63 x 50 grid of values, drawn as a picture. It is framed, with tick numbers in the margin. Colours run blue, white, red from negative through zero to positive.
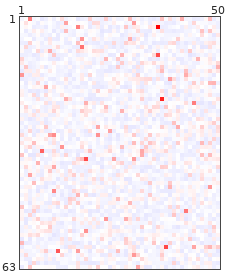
Grain: fine. Average level on the scale: 50%. Slope: none. Mirror symmetry: none. Stripes: none. Histogram: skewed, a long tail of high values.
